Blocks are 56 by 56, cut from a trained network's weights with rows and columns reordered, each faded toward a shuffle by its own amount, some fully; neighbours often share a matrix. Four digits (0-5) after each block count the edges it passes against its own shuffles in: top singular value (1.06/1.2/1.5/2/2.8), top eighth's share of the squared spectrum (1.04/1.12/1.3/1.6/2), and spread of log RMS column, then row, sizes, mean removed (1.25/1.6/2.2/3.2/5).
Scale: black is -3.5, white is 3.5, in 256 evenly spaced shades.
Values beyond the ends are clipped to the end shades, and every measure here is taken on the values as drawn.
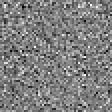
2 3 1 2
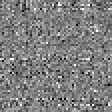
2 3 1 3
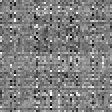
3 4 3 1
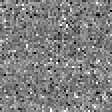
1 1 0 0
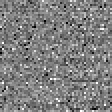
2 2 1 0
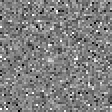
0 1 0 0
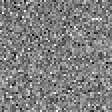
1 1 0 0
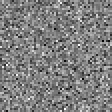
0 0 0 0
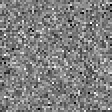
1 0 1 0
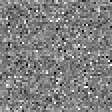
1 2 2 0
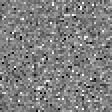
0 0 0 0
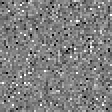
0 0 0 0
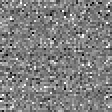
2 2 1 0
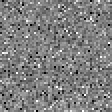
0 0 0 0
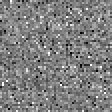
1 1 0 0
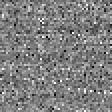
2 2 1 0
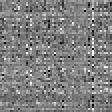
3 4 3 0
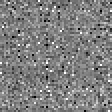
1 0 0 0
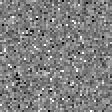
0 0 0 0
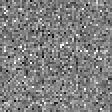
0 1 1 0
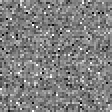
1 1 1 0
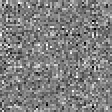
3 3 2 1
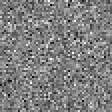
2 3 2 1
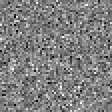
0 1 0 0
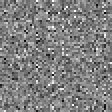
2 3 2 0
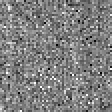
1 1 0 0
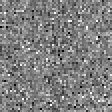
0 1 1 0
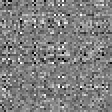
4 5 3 3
